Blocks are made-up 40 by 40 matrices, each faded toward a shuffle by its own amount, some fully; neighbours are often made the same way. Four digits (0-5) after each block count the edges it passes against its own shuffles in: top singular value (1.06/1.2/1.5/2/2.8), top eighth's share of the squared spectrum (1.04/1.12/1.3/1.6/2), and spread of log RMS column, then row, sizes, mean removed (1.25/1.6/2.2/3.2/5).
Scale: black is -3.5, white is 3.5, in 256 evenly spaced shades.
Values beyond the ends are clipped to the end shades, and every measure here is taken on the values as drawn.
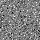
0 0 0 0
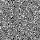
0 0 1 0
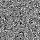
0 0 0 0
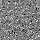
0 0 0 0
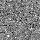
0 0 0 0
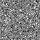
0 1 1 0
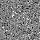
0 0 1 0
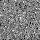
0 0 0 0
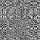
4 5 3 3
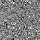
3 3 1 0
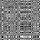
4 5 3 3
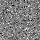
0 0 0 0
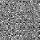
3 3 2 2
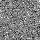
0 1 0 0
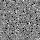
1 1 0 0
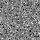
1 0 0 0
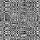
4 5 3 3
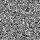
2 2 0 0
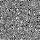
2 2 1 1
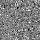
2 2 0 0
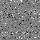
2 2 0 1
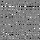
4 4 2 2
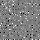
3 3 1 2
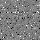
2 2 0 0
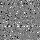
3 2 0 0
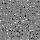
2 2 0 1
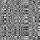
4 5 3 3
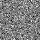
2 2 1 0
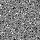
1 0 0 0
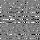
4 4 1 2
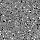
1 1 0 0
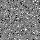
0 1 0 0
